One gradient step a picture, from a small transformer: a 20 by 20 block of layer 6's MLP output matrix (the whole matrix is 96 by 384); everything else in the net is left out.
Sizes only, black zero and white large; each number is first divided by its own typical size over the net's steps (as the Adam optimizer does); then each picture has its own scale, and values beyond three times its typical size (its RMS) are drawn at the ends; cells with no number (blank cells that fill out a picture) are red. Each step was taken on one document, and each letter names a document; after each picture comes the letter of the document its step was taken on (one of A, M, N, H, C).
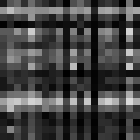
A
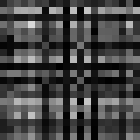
A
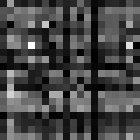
A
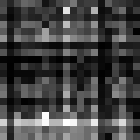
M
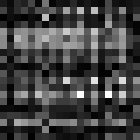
M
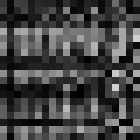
M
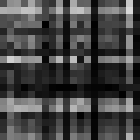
A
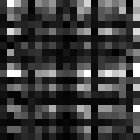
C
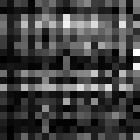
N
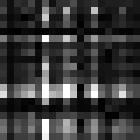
M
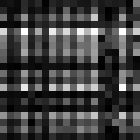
N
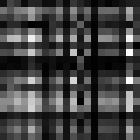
A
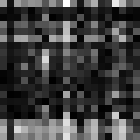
M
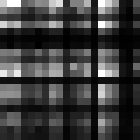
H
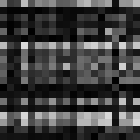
N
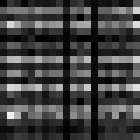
A
